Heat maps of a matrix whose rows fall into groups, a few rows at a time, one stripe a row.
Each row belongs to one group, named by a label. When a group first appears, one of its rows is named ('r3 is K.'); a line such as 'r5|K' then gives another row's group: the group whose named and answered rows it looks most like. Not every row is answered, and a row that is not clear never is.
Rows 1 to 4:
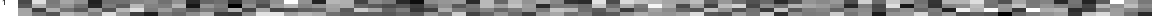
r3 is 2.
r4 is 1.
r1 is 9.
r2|9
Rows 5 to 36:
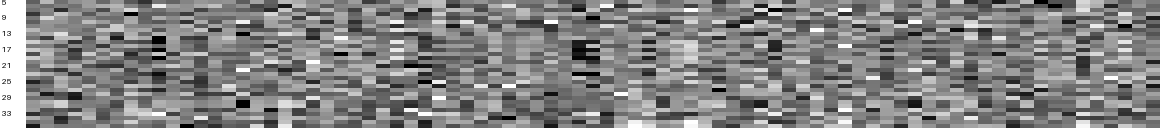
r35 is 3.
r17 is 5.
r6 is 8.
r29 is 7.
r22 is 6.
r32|3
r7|3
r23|5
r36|3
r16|3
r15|5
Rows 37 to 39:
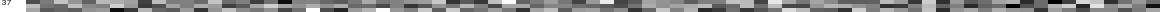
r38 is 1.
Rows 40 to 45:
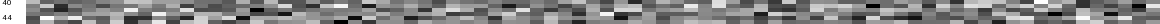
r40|2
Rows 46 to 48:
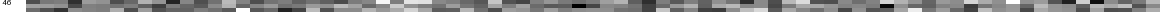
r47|5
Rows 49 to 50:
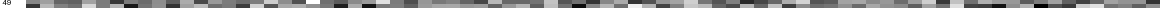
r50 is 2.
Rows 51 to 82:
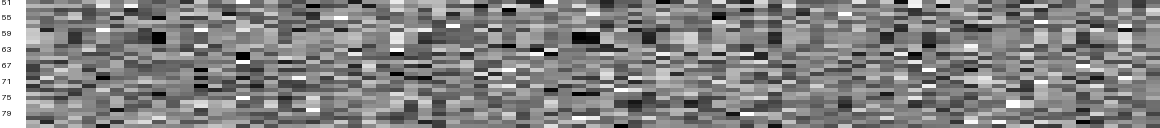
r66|6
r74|5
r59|5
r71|2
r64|9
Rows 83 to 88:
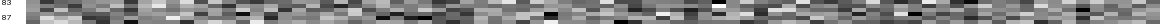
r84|2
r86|9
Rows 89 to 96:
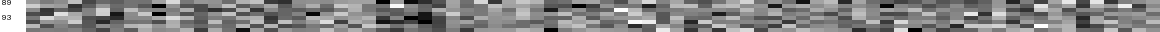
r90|5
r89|1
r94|1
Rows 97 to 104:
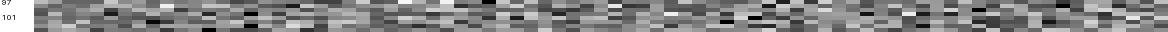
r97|7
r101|7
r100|9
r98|8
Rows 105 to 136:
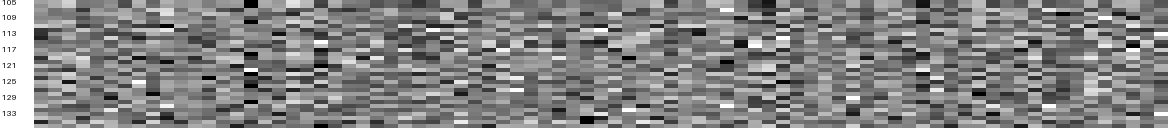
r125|3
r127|8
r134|5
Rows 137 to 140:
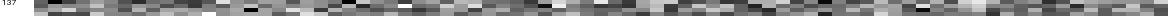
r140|8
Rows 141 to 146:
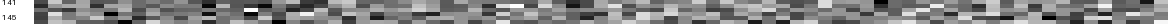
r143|6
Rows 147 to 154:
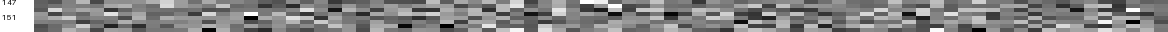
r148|8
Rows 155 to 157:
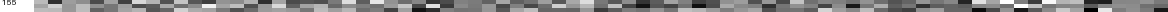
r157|1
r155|2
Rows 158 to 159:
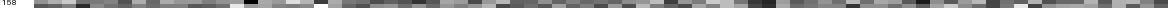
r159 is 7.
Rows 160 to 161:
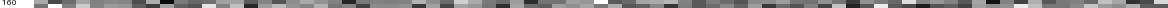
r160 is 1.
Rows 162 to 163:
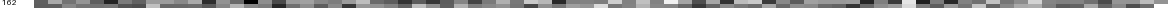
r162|9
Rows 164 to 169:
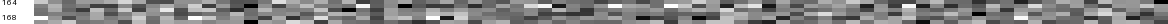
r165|9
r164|1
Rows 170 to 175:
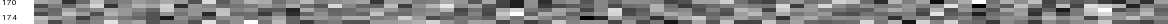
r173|8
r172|8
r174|5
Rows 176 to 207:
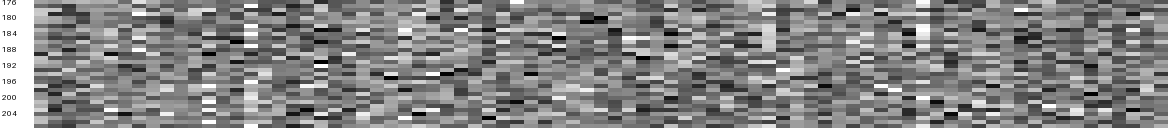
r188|3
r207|6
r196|6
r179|3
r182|6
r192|1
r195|1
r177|6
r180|5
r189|9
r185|3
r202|2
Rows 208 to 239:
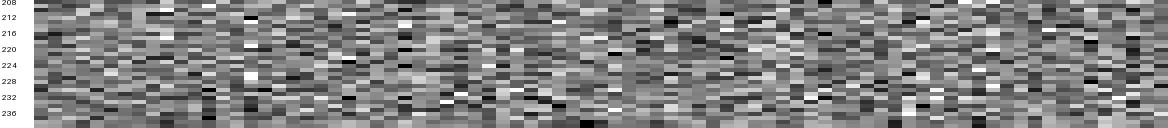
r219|6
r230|8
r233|7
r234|9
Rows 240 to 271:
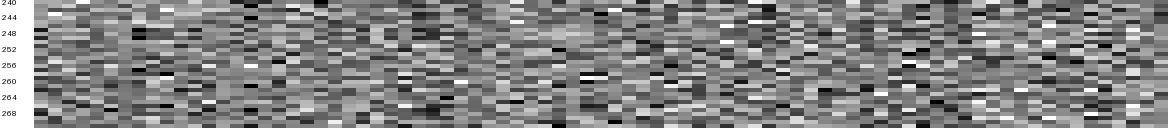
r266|5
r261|9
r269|2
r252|9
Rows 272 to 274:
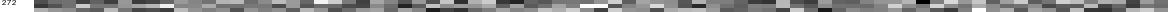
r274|5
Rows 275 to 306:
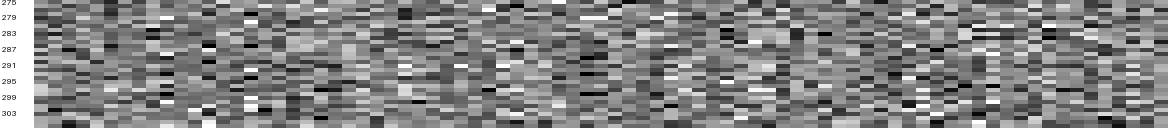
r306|8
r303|8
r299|6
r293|5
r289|5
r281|2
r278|9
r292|6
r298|5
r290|8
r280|6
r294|9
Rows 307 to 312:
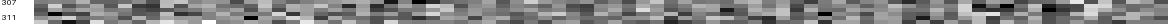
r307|1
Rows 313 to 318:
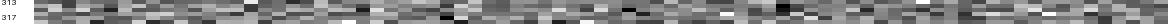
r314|3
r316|2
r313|6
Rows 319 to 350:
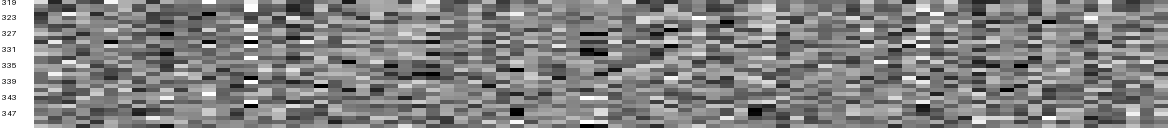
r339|6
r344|6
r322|8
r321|6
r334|8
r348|2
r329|9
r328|6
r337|1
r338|9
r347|7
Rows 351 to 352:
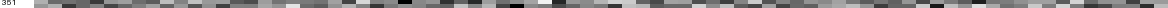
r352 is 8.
